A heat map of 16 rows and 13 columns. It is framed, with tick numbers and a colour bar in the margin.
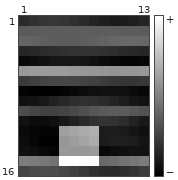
Slope: none. Roughest part: bottom middle. Ninth with the highest average: bottom middle. Odd patch: higher, in the bottom middle. Histogram: skewed, a long tail of high values.
